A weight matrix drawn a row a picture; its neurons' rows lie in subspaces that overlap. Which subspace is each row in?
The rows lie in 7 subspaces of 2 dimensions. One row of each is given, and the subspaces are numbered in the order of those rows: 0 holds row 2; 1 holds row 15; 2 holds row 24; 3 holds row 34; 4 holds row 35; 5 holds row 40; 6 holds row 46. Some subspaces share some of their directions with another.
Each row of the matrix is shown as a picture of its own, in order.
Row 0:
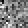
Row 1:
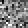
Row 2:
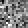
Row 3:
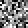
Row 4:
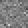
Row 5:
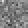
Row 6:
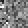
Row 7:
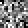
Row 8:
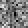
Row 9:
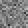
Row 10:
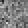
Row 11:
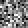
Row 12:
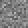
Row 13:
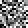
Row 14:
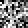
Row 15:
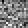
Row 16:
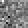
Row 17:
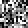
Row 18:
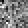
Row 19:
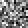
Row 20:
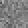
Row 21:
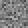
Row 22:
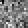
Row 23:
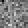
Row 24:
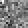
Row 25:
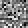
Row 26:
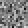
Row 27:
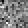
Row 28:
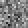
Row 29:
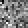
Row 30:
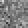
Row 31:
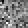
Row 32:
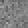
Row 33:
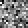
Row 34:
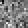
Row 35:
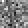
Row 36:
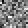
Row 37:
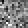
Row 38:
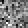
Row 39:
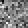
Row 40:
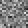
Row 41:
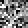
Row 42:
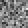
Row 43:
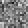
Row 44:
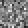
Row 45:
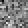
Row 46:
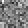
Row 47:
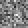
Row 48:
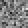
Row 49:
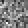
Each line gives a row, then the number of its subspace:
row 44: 3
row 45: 2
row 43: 6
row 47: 0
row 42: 2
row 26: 3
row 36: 5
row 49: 2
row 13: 5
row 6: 4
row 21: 1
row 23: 4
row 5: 4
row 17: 6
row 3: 5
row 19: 2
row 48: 2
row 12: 1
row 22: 3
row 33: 0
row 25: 1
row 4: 5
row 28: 0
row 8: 4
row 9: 5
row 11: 0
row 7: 3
